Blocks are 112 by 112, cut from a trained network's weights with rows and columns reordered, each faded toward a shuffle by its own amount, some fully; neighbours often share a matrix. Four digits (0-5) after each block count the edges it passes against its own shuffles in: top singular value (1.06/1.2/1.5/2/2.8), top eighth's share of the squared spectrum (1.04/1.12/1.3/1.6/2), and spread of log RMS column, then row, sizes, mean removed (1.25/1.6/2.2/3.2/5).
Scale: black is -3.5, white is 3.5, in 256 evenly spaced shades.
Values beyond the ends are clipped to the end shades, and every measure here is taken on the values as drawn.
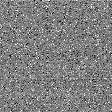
2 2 1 0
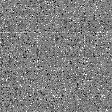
2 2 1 0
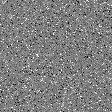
0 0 0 0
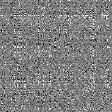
3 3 3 1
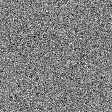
0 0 0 0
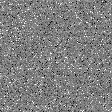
1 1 0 0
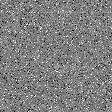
0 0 0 0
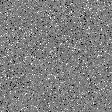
0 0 0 0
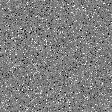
0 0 0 0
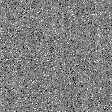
1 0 0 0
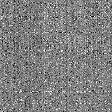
3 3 1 3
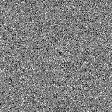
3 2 1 0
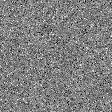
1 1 0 0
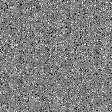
2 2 0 1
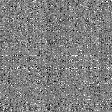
3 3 0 3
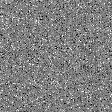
2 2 0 1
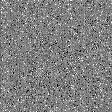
1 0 0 0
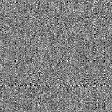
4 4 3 2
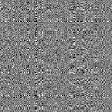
4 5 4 3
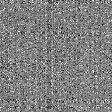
3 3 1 3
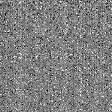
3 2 0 2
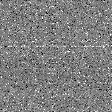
2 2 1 1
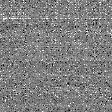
3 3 2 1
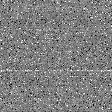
2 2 1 0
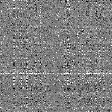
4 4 3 2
